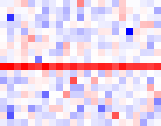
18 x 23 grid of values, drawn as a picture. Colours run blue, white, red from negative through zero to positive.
Stripes: none. Average level on the scale: 50%. Odd lines: row 10. Histogram: skewed, a long tail of high values.
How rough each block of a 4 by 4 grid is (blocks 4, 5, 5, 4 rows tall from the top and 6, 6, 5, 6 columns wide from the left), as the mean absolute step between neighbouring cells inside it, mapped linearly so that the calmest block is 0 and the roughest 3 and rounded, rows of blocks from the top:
1100
1001
2322
1121
